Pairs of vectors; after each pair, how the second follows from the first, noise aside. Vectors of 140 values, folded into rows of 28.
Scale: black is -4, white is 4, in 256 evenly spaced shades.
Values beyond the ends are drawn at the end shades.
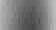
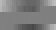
partly zeroed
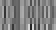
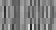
copied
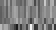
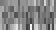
sign-scrambled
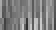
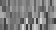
sign-scrambled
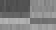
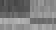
copied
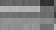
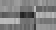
wrapped around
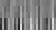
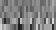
sign-scrambled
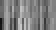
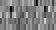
shuffled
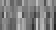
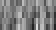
copied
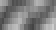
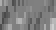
partly zeroed
